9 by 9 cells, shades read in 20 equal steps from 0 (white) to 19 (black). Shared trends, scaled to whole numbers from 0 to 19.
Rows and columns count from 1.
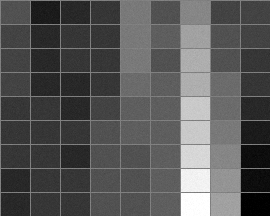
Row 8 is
16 15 15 13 13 12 1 8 18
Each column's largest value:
16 17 16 15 13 13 9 14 19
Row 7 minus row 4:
1 -1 0 -2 2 0 -3 -2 3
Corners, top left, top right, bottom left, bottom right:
13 14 16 19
